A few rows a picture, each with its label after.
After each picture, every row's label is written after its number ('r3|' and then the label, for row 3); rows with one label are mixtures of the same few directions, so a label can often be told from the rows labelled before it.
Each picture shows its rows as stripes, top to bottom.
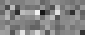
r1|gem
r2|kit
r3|gem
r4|kit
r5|gem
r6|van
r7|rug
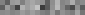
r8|van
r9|gem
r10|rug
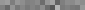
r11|kit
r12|kit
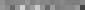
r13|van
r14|rug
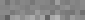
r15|kit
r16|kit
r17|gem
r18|van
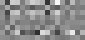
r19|van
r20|van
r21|van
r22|van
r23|kit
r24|kit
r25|gem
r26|rug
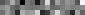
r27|rug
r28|van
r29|gem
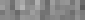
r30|rug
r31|rug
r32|gem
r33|gem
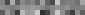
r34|kit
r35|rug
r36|gem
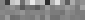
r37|van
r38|rug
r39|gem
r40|van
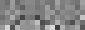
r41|kit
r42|rug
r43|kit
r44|rug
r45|gem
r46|kit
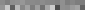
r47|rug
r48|kit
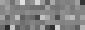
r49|rug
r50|van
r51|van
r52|gem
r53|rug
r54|kit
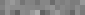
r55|rug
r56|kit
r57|gem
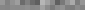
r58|gem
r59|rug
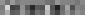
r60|kit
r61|van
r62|van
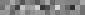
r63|rug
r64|gem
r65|rug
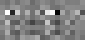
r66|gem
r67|gem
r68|kit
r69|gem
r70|van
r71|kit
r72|van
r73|gem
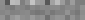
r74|van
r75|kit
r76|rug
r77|van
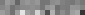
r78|gem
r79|kit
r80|rug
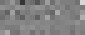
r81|rug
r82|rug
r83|kit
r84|rug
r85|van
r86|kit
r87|van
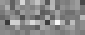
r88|rug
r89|kit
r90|gem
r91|rug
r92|van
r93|gem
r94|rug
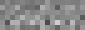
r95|van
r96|gem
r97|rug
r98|rug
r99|van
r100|gem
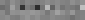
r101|rug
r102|rug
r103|van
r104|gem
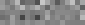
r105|gem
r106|rug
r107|rug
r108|rug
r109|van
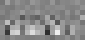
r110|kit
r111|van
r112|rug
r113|rug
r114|kit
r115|van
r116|van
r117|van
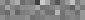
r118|gem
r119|gem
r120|kit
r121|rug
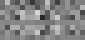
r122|van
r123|rug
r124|rug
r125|gem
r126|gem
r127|van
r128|gem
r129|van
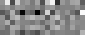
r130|kit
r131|kit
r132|rug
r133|van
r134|kit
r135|van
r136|rug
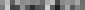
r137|kit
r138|van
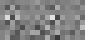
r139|rug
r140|kit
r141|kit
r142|kit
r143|kit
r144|rug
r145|gem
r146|van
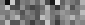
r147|kit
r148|van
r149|rug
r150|gem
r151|van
